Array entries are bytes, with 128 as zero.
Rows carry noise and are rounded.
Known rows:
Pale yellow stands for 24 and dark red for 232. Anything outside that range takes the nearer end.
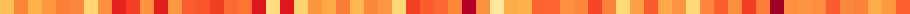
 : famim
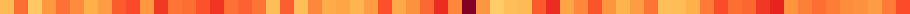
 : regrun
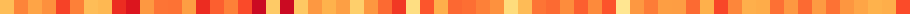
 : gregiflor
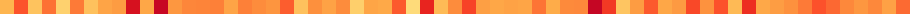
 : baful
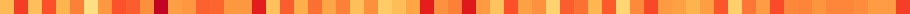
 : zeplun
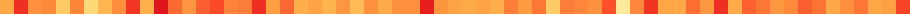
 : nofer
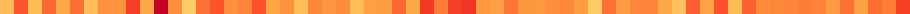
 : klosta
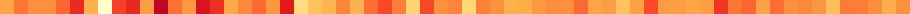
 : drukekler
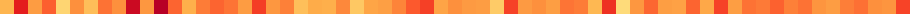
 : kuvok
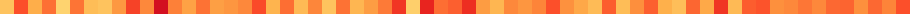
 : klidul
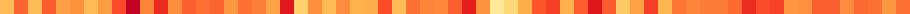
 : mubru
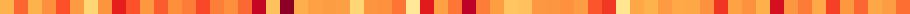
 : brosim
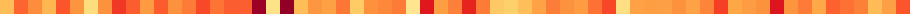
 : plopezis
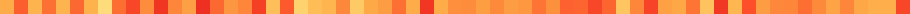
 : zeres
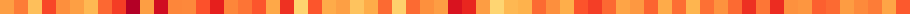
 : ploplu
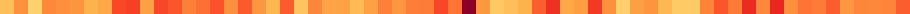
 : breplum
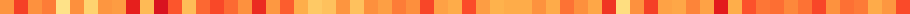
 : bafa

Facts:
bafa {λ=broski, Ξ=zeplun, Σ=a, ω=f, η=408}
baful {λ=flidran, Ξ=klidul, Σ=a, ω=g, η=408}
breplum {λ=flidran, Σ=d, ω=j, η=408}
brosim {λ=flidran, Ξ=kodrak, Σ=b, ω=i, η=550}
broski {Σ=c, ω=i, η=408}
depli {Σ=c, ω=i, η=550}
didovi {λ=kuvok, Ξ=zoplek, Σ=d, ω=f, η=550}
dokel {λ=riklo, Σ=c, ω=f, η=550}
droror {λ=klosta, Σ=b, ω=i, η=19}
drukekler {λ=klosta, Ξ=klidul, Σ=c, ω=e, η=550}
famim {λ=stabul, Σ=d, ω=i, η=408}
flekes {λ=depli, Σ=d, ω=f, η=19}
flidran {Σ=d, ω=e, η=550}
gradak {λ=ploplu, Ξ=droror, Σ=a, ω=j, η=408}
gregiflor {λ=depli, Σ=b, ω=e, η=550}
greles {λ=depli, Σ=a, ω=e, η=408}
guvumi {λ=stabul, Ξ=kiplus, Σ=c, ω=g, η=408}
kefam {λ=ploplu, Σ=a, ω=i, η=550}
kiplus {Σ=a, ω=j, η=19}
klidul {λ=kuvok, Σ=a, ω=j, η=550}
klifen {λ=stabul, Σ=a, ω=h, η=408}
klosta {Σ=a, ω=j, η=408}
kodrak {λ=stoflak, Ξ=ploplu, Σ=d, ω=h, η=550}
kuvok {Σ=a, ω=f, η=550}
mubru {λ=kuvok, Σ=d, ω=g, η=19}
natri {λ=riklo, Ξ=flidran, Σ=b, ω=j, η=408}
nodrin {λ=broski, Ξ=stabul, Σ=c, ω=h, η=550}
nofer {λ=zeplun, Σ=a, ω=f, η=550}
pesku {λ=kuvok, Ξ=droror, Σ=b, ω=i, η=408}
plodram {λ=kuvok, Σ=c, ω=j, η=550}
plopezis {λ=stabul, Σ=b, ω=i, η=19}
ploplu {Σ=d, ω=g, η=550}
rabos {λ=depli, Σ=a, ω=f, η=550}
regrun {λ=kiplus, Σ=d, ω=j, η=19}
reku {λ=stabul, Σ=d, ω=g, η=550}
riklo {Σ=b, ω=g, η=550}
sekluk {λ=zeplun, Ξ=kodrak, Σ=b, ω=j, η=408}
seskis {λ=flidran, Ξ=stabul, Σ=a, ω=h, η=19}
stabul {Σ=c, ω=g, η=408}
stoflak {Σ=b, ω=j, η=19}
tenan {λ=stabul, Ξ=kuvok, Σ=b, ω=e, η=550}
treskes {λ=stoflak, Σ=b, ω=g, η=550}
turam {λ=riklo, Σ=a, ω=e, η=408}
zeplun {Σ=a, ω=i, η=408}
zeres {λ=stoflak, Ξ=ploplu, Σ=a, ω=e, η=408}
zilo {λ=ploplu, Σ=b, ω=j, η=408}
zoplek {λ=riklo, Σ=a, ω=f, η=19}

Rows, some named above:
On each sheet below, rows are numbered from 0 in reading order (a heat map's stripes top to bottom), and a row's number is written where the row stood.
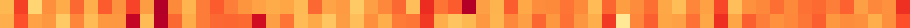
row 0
kiplus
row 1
rabos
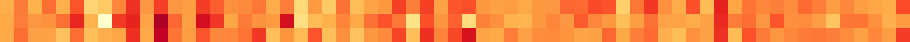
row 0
turam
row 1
drukekler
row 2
gradak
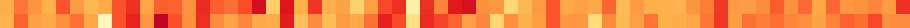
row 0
zilo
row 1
plodram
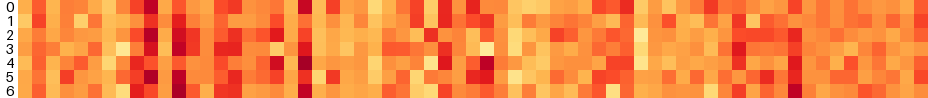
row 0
riklo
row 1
klidul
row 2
flekes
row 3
dokel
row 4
brosim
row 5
ploplu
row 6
broski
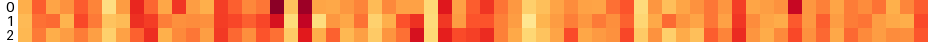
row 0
droror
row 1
tenan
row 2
natri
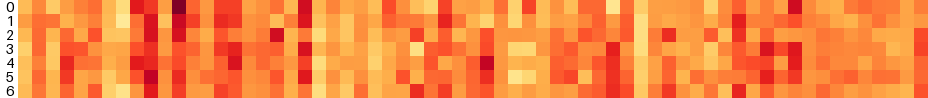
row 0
depli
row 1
dokel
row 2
greles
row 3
kodrak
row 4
flidran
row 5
mubru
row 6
turam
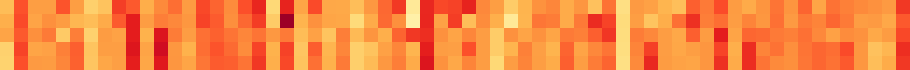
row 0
sekluk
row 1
treskes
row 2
zoplek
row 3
klifen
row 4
klifen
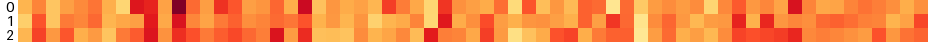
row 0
depli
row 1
seskis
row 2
didovi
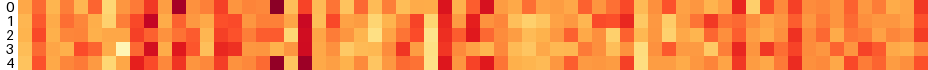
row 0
kefam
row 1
riklo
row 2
stoflak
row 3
nodrin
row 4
pesku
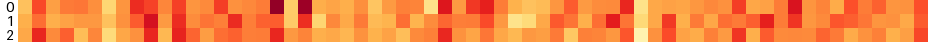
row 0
pesku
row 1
reku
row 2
nofer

